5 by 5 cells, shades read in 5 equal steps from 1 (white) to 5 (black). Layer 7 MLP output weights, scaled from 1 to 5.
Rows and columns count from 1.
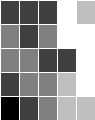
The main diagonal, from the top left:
4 4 4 2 2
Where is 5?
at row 5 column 1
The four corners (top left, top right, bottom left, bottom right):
4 2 5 2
